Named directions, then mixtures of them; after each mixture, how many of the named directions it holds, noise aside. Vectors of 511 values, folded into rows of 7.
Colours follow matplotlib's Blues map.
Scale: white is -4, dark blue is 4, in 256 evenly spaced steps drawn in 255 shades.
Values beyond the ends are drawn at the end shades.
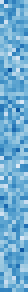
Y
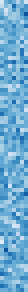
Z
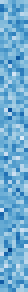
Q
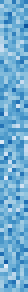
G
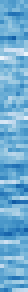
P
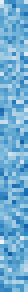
three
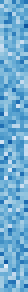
one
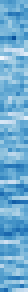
one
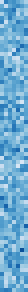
one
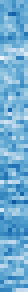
two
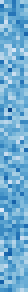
three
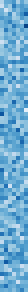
two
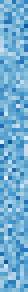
one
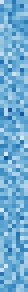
three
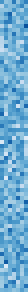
one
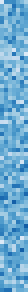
three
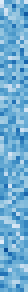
one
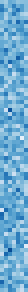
one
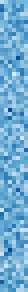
one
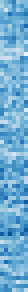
three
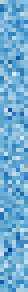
one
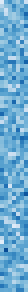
one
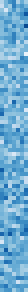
three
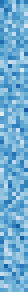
three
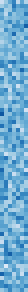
three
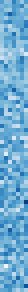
three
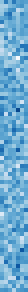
three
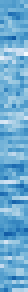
one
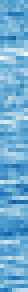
one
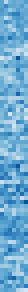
three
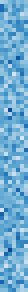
one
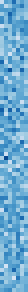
three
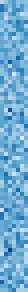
one
